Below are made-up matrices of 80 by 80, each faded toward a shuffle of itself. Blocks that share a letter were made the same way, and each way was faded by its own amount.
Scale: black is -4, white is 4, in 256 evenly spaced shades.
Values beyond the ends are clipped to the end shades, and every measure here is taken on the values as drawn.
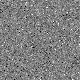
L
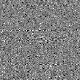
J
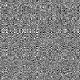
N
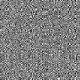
N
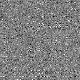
J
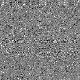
J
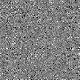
J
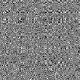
N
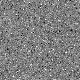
L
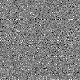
J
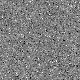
L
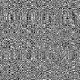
N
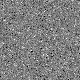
L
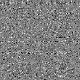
J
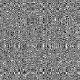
N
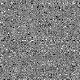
J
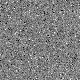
L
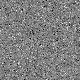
L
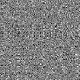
J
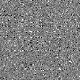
J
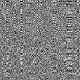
N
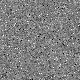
L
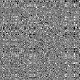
N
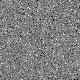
L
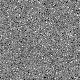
L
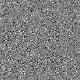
J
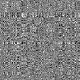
N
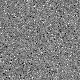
L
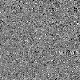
J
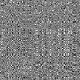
N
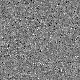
L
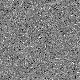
L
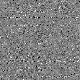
J
